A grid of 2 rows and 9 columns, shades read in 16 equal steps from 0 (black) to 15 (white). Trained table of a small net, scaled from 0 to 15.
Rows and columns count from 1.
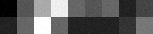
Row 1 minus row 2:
-2 -1 -5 8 4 3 4 -1 -3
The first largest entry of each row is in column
4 3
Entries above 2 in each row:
7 5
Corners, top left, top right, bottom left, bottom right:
0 4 2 7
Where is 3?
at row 2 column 8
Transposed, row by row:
0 2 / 5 6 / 10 15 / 14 6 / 6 2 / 5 2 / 6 2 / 2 3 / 4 7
